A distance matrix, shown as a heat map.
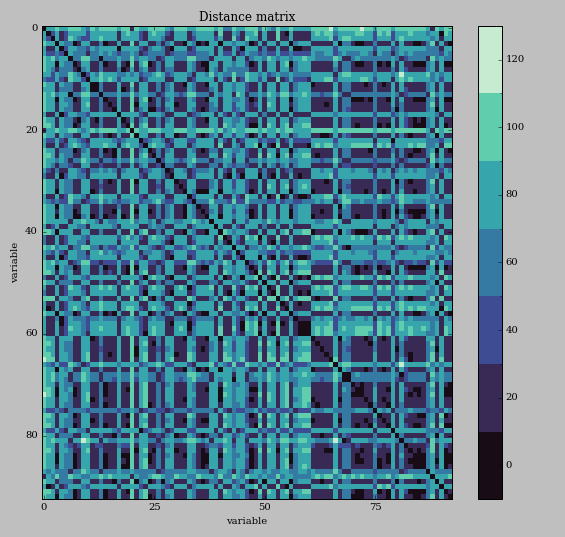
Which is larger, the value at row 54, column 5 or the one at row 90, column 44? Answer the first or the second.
the second
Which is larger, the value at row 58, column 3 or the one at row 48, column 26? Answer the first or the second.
the first
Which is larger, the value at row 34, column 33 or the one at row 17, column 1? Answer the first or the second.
the first
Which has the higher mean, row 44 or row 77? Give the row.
44
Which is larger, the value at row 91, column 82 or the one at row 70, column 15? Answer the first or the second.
the first
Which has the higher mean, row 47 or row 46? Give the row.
46
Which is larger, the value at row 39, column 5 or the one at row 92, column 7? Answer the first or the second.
the first
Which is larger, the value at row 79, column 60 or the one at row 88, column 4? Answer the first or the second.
the second
